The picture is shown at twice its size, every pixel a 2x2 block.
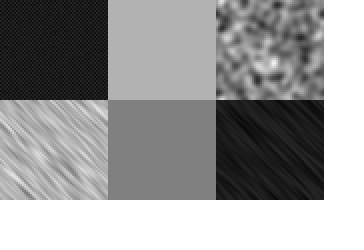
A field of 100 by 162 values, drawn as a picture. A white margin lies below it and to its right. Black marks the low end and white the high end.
It is made of 2 by 3 panels. Panel 1,1: very low, checkered, faint in contrast. Panel 1,2: high, flat. Panel 1,3: middling, blotchy, strong in contrast. Panel 2,1: high, slanting down to the right. Panel 2,2: middling, flat. Panel 2,3: very low, slanting down to the right, faint in contrast.
